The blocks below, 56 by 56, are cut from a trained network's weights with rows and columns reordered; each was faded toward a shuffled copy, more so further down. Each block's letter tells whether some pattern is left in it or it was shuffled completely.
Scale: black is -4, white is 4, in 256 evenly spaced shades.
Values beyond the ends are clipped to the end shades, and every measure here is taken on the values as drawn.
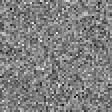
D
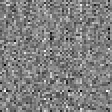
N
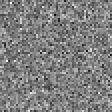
N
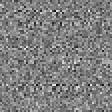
N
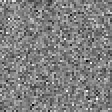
D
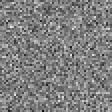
N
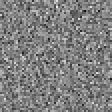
D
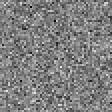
D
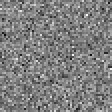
D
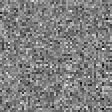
N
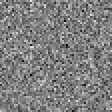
N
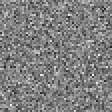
D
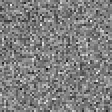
N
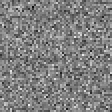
D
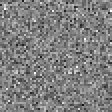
N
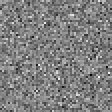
D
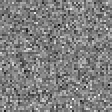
D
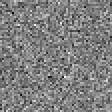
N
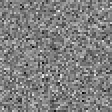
N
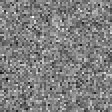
N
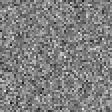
D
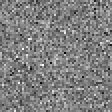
D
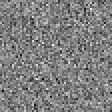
N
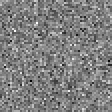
N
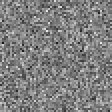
D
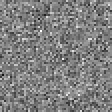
D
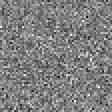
N
